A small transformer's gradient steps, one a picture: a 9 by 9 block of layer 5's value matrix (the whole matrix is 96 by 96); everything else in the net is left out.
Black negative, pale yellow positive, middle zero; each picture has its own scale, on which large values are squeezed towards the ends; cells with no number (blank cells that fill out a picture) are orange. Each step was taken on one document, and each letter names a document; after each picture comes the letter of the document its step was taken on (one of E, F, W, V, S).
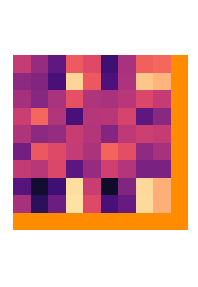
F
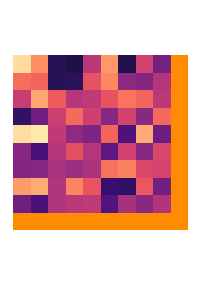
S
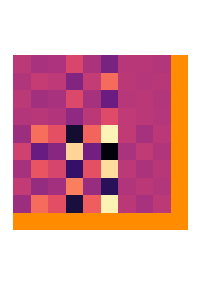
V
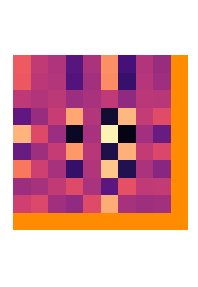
V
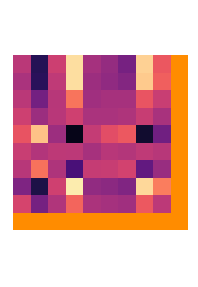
F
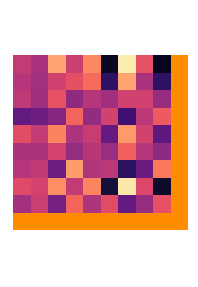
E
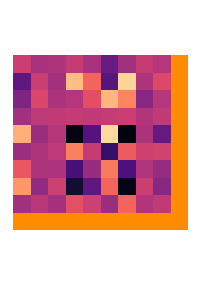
V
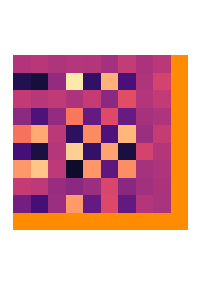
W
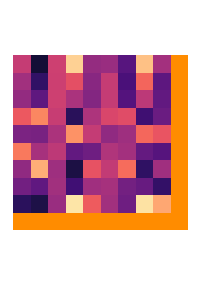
F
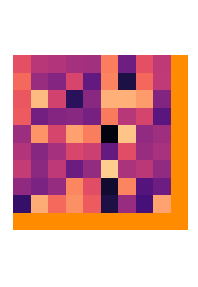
S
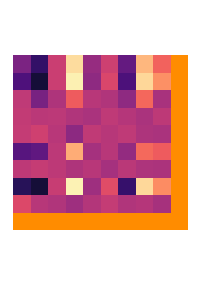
F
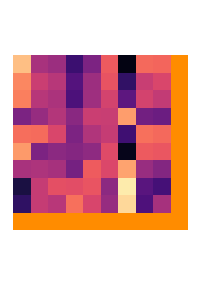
S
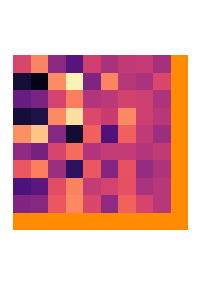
W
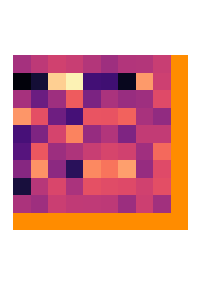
W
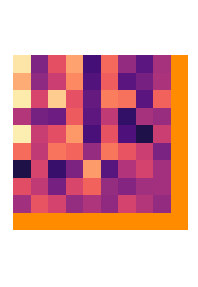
E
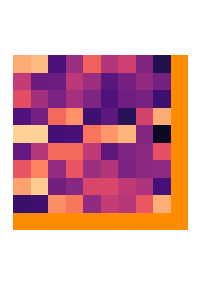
E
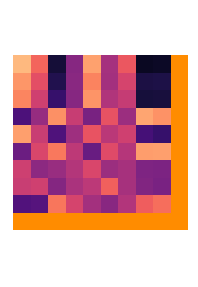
E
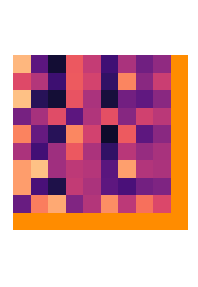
E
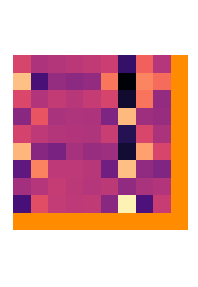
S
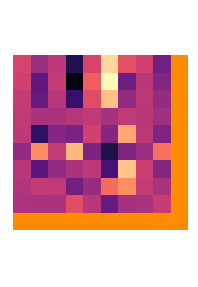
S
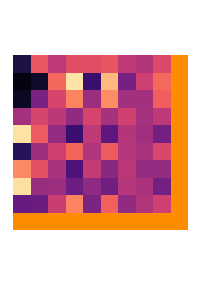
W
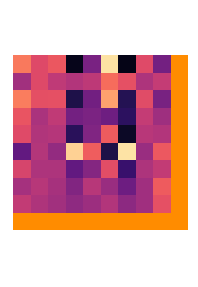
S
